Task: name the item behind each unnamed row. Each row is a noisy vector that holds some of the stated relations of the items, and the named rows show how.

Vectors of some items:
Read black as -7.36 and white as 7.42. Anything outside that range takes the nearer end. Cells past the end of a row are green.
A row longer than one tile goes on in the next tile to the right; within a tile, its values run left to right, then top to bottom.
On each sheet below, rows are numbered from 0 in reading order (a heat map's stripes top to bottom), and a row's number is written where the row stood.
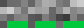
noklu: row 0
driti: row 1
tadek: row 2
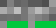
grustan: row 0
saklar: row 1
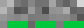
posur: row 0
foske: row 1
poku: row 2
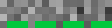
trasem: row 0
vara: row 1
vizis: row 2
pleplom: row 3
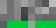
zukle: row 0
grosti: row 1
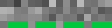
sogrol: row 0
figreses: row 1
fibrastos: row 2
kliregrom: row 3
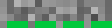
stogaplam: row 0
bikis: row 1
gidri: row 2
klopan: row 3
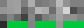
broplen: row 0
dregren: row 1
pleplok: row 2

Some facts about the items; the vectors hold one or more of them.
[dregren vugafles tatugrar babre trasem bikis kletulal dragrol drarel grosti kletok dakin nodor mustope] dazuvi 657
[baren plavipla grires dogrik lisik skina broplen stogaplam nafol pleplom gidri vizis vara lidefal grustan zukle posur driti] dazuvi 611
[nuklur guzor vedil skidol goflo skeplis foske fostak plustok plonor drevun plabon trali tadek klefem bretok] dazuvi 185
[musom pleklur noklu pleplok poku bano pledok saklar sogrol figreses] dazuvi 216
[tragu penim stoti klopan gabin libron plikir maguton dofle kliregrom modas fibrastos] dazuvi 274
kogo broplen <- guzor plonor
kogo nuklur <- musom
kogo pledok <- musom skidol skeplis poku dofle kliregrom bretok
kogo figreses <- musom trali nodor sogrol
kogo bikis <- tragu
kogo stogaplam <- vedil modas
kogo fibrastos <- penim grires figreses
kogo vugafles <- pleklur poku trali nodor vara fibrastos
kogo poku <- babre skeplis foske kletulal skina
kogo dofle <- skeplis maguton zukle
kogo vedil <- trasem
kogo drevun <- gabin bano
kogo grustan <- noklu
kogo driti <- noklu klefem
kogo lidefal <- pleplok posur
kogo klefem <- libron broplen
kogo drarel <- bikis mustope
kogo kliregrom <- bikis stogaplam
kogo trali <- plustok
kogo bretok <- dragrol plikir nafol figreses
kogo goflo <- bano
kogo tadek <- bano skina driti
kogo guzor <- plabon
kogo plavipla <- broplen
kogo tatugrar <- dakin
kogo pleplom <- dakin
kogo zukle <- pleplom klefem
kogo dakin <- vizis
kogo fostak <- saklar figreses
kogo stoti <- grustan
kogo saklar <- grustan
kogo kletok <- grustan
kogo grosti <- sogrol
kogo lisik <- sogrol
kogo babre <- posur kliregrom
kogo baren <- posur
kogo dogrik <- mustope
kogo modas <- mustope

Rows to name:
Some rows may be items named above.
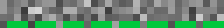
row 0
pleplom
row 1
bano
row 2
stoti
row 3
tatugrar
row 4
fostak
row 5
modas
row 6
pleplom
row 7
mustope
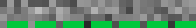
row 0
penim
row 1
saklar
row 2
musom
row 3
guzor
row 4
skeplis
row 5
maguton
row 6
klefem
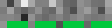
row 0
pledok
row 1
babre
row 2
skeplis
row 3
foske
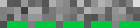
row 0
dakin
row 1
pleklur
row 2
kletulal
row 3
driti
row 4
poku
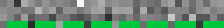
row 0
nodor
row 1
guzor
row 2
vugafles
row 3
plavipla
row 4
gidri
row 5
nafol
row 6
mustope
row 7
klefem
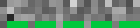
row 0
gabin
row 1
plikir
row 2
dogrik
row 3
fibrastos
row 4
pleklur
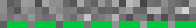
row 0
skidol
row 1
vedil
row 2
dragrol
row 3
tragu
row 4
drarel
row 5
stoti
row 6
kletok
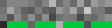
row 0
libron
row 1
dofle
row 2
lisik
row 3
skina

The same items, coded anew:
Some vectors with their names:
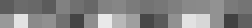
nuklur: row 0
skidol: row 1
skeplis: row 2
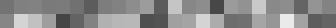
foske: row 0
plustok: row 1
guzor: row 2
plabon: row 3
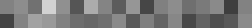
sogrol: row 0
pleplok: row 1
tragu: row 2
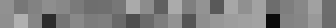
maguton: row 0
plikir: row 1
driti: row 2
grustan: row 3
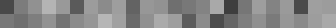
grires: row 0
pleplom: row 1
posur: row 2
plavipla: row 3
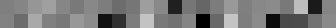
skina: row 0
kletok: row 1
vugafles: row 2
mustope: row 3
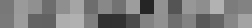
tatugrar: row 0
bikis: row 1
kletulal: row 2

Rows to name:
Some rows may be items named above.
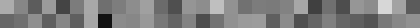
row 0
pleplok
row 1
grustan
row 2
dragrol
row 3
posur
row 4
nodor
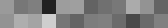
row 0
tadek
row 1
plikir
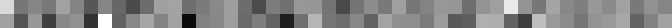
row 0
libron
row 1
pledok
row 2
grustan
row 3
grosti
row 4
lisik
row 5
tatugrar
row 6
bano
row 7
vizis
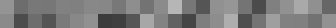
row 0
klopan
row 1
dregren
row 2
saklar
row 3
nafol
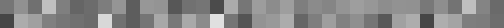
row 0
musom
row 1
dofle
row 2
fostak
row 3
vizis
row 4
dakin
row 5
musom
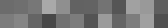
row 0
plikir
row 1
figreses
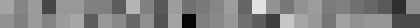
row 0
plavipla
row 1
pleklur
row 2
grustan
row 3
noklu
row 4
vedil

